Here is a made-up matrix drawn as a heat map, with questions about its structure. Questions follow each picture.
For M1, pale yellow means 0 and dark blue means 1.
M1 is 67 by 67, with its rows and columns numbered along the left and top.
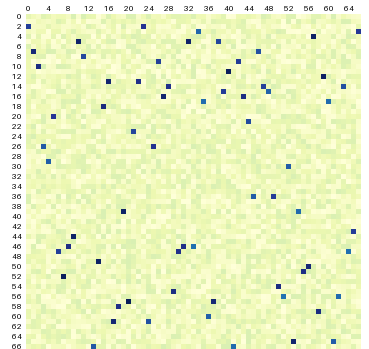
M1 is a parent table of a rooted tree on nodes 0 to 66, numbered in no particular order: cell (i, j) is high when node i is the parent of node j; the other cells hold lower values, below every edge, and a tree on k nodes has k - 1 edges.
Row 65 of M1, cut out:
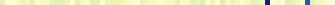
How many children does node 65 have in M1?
2
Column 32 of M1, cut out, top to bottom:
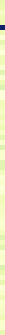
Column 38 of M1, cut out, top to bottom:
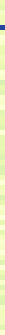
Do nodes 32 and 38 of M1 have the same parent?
yes
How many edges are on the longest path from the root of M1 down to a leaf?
42
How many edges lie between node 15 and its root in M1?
4
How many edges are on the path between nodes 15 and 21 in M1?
15
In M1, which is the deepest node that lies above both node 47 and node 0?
2
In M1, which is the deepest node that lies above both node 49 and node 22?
13
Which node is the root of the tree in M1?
12
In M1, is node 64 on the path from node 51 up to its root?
no
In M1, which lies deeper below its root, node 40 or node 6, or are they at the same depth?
node 40
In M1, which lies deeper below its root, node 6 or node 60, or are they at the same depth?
node 6
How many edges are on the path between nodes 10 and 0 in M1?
2
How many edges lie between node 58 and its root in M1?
2
